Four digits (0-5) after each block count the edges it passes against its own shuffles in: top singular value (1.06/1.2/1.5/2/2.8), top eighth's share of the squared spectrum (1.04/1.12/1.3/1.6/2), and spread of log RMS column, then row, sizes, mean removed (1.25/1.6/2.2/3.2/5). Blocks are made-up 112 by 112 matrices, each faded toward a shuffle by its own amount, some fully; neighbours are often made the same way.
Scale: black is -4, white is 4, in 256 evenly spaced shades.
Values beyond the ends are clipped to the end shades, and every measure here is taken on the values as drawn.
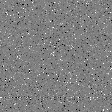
2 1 0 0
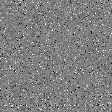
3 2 0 1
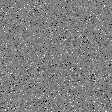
2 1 0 0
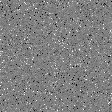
1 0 0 0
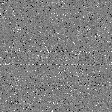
3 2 0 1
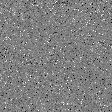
0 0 0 0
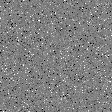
0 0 0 0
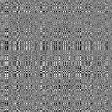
5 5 4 4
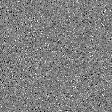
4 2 0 1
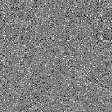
4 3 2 1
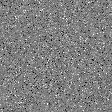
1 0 0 0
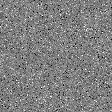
2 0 0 0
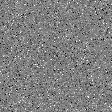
2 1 0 0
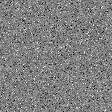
0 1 0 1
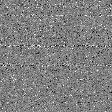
1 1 0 2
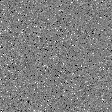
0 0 0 0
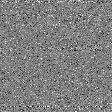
2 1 0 2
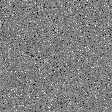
0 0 0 0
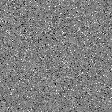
2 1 0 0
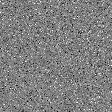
2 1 0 0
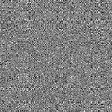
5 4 3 3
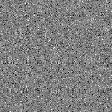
4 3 2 2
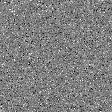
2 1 0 0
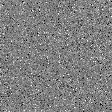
0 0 1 0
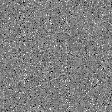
1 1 2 0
